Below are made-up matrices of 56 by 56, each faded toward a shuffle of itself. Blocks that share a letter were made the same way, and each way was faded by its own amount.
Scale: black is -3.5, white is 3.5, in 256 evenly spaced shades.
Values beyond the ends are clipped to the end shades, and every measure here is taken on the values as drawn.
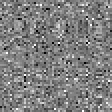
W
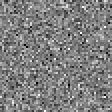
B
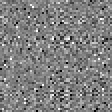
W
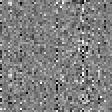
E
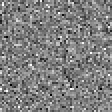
B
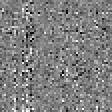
E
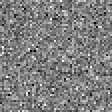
B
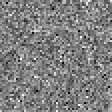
B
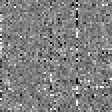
E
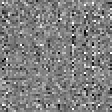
E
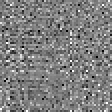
W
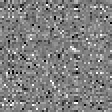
W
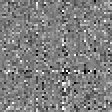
E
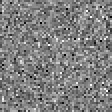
B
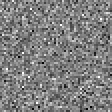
B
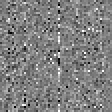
E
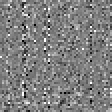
E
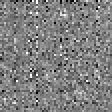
E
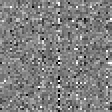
E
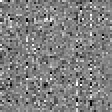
E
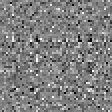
W
